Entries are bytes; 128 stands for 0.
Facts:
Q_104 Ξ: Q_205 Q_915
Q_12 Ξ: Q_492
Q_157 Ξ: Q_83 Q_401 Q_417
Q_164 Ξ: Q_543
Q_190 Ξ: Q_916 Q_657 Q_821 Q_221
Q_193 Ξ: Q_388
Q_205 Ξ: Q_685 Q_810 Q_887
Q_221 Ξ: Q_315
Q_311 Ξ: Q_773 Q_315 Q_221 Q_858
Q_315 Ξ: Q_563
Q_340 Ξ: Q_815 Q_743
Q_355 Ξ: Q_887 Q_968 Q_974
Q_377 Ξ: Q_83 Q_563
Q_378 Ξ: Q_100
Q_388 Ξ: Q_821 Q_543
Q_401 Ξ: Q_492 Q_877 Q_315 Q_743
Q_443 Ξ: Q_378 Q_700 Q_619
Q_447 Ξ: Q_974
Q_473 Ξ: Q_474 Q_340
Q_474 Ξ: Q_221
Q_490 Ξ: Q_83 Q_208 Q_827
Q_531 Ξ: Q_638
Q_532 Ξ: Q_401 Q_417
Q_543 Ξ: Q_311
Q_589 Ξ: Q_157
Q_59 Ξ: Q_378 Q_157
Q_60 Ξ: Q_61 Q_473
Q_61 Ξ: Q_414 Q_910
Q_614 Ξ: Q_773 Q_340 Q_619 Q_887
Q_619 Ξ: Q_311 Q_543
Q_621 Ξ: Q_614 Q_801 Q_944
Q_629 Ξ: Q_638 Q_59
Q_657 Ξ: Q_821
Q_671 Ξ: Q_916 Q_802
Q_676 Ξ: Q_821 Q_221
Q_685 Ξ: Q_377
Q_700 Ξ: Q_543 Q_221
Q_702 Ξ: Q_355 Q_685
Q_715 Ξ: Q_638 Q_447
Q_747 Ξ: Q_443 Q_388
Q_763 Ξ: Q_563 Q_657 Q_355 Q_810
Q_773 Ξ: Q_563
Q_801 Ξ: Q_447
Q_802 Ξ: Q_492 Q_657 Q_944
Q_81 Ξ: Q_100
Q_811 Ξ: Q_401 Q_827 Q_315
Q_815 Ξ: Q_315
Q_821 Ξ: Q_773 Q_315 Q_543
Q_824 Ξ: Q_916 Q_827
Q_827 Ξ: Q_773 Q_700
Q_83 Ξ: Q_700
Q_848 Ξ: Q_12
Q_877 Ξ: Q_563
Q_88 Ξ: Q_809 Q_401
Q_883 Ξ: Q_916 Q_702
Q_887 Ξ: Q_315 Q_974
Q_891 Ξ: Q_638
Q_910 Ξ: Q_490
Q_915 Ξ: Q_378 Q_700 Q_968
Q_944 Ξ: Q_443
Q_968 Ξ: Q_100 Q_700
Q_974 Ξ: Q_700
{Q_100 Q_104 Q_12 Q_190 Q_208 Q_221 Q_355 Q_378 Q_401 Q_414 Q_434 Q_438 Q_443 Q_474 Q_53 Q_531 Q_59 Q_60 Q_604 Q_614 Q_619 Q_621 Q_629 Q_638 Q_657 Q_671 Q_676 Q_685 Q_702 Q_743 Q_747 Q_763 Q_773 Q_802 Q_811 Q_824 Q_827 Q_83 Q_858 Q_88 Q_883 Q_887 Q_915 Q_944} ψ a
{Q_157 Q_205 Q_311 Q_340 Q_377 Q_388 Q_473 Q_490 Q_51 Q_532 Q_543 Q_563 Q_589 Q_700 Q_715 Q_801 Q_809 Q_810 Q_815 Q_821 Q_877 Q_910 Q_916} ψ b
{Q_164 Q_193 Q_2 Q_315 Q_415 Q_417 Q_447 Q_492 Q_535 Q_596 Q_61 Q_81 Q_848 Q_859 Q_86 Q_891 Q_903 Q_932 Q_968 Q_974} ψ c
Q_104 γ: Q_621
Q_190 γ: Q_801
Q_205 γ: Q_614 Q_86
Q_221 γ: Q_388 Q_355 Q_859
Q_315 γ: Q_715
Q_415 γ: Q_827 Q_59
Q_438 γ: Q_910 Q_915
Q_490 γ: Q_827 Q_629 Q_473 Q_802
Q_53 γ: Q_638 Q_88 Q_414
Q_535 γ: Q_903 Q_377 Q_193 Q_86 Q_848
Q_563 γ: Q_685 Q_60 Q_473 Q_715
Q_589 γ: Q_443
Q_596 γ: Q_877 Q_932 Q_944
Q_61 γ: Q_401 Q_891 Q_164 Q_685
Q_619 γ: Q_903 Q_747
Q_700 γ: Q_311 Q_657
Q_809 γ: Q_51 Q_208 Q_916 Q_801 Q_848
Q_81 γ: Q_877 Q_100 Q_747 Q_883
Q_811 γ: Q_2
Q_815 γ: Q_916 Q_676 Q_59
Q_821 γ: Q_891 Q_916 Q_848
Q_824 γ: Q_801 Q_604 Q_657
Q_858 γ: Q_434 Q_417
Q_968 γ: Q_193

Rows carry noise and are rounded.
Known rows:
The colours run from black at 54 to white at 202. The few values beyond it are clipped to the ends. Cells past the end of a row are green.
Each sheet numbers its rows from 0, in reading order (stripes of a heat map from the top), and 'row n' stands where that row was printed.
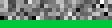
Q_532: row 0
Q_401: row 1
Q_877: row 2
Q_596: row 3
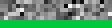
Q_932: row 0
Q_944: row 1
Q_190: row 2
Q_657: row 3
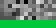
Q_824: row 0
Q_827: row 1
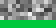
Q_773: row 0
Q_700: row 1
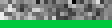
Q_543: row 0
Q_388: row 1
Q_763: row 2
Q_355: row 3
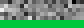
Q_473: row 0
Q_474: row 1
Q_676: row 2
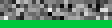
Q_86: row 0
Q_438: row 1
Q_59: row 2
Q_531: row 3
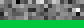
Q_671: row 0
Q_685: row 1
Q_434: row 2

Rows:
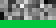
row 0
Q_848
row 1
Q_747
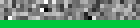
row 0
Q_743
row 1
Q_315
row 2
Q_378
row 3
Q_88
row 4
Q_340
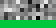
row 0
Q_815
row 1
Q_81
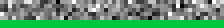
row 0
Q_100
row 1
Q_12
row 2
Q_968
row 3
Q_821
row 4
Q_589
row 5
Q_104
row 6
Q_638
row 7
Q_809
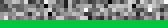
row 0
Q_974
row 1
Q_415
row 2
Q_164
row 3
Q_60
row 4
Q_910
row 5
Q_916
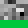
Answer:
Q_51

